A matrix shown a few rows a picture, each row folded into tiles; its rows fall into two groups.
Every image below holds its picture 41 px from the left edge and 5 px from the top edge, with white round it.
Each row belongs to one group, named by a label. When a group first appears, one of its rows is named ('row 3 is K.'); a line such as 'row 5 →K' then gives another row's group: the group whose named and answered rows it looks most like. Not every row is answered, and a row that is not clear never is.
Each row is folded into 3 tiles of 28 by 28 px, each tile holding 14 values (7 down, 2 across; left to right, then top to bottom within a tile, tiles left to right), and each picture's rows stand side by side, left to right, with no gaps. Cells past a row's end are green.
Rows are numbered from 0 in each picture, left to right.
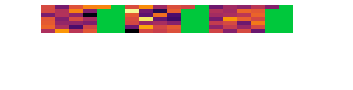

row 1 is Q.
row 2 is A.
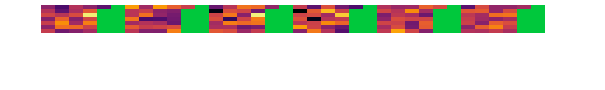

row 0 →A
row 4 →A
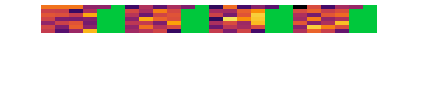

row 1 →A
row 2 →A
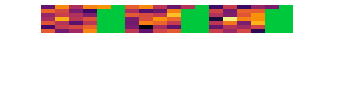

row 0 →Q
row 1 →A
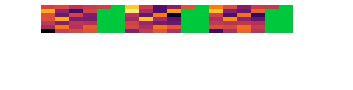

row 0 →Q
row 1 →Q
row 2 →Q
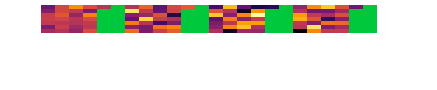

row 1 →Q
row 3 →Q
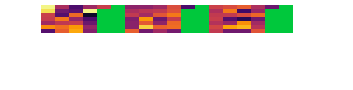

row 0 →Q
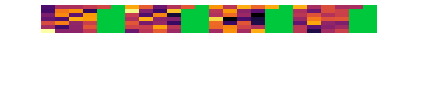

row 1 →Q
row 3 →A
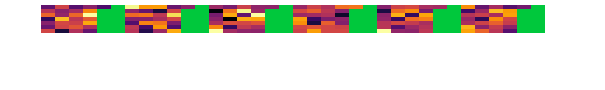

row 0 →A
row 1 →A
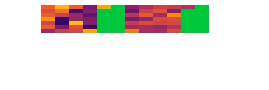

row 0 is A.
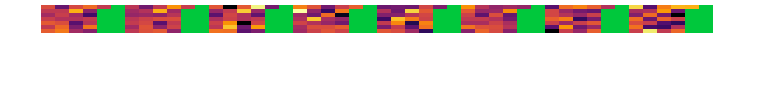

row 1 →A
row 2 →A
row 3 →Q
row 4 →A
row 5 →Q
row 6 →Q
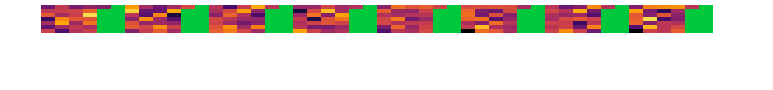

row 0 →A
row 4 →Q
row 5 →Q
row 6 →A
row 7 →Q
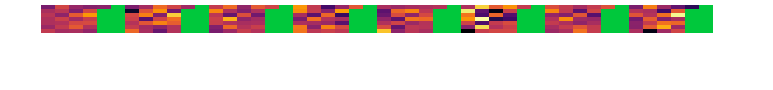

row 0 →A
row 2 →Q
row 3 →Q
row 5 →Q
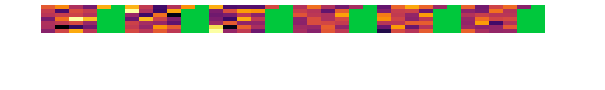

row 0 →A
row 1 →Q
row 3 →A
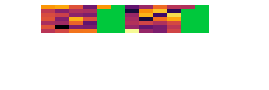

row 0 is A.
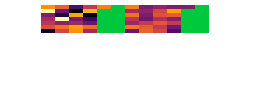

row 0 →Q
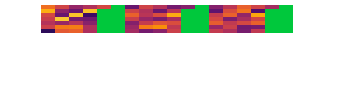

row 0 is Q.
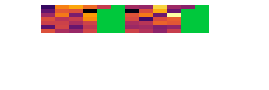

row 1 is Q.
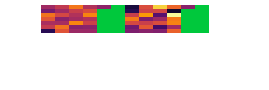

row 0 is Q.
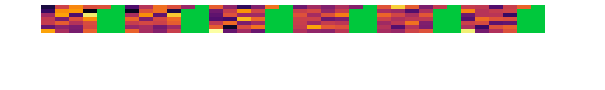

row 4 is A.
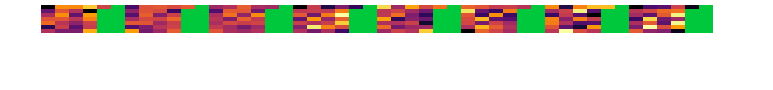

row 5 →Q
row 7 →A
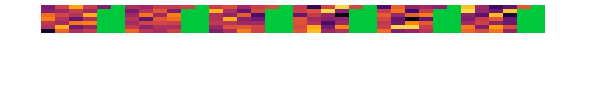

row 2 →Q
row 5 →Q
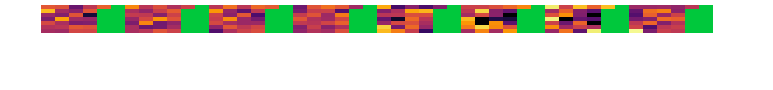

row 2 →Q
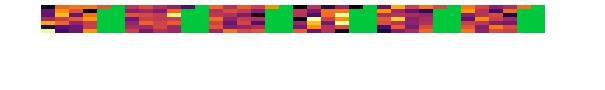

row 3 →A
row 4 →Q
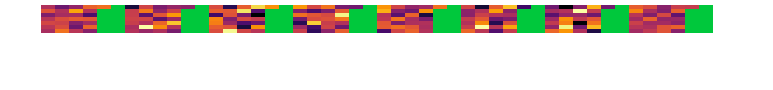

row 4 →Q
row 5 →A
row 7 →Q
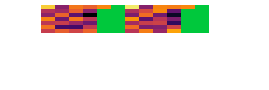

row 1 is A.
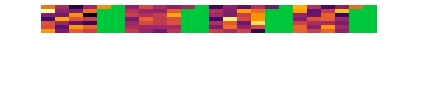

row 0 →Q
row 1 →A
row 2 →A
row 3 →Q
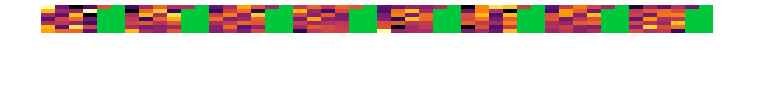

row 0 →Q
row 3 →Q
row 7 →A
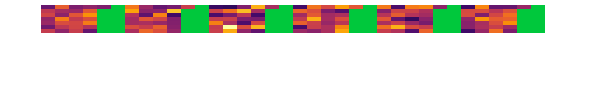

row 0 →A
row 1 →Q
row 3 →Q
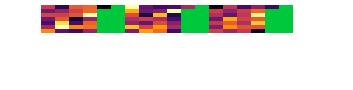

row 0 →A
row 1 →Q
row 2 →A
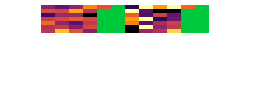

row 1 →Q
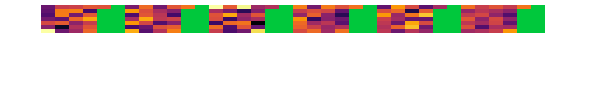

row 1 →Q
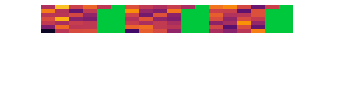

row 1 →Q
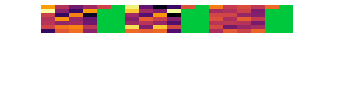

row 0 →Q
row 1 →Q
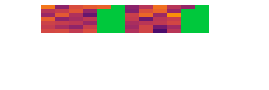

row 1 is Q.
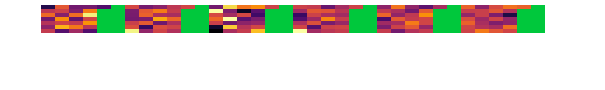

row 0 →A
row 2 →Q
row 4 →A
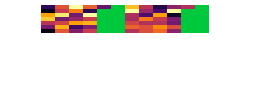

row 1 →Q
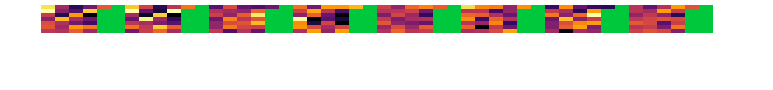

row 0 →Q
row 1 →Q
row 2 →A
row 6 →A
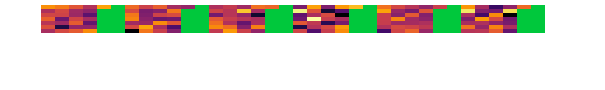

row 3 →Q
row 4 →Q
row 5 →Q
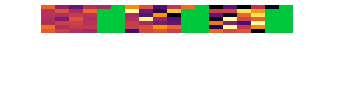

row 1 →Q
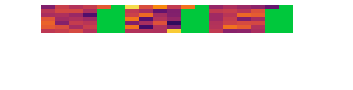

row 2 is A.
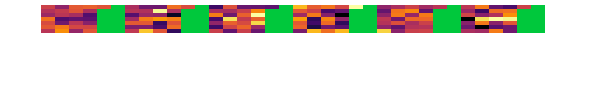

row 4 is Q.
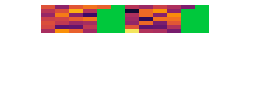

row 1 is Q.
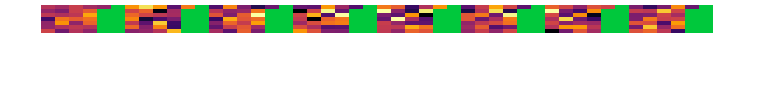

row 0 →A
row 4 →Q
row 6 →Q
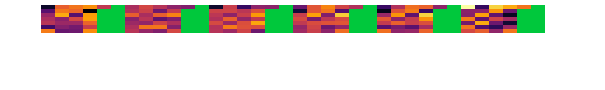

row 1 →A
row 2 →A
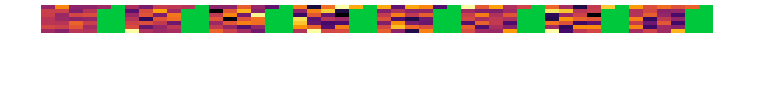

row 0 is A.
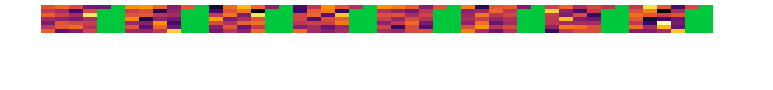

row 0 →A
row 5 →A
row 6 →Q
